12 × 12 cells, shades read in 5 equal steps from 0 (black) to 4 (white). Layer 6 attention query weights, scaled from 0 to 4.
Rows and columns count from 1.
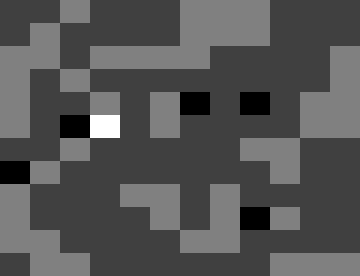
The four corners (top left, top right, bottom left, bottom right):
1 1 1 2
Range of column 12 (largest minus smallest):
1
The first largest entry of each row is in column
3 2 1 1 1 4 3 2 1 1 1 2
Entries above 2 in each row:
0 0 0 0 0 1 0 0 0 0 0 0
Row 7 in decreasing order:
2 2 2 1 1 1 1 1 1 1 1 1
